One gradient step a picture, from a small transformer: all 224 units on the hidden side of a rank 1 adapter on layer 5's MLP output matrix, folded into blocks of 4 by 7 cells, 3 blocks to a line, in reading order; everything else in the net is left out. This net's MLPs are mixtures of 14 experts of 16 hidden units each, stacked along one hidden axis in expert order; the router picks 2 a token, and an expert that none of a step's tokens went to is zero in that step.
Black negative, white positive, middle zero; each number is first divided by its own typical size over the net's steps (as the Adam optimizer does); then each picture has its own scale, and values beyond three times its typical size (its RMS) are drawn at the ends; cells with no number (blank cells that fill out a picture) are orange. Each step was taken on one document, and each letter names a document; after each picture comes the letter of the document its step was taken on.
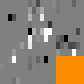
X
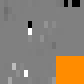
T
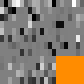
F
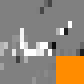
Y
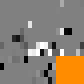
Y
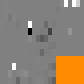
T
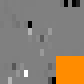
T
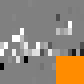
Y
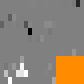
T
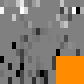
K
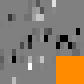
X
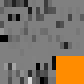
F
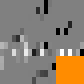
Y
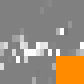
Y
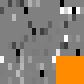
K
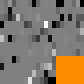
F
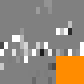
Y
